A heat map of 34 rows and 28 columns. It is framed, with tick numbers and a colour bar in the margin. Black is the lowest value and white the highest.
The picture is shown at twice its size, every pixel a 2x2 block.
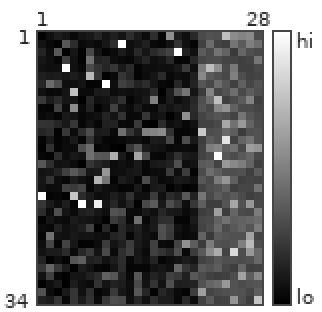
Stripes: none. Histogram: skewed, a long tail of high values. Seam: vertical, 70% of the way across, the right part higher. Average level on the scale: 20%.
